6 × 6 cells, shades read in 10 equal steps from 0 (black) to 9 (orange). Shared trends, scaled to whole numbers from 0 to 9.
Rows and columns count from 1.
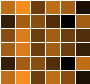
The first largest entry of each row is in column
2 2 2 2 6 2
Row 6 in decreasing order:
9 7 7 5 4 1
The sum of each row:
34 22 30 30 23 33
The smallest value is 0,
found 2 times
